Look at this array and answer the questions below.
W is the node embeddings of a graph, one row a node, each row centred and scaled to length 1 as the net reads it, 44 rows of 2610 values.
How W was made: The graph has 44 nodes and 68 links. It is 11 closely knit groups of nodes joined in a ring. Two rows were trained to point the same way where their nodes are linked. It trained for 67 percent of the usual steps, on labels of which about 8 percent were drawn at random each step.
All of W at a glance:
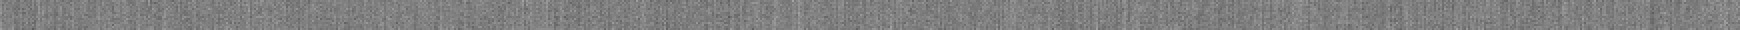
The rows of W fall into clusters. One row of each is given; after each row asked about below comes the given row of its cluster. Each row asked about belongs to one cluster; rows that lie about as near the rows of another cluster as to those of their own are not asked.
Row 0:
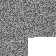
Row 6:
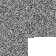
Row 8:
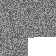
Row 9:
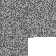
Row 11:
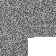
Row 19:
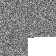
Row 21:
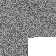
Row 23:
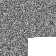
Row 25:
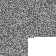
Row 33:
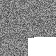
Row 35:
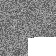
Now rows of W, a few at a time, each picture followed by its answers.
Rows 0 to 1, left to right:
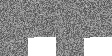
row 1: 8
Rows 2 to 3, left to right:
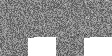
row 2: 8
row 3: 21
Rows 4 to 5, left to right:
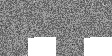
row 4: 35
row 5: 25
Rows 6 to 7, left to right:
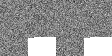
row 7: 0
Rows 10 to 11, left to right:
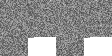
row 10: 21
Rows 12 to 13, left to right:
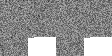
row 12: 11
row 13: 11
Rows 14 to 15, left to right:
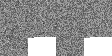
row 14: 19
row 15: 9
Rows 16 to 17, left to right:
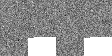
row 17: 11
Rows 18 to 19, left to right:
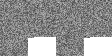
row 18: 35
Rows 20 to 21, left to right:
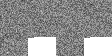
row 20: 33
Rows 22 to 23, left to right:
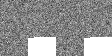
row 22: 23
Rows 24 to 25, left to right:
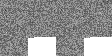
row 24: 25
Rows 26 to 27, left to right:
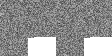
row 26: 8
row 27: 33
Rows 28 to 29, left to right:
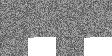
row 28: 9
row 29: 9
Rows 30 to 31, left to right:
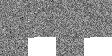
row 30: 0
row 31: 21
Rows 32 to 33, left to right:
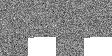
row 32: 8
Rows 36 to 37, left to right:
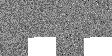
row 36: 11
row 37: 6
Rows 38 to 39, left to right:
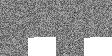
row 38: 25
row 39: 33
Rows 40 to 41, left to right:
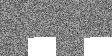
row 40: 23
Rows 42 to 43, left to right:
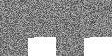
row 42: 33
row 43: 23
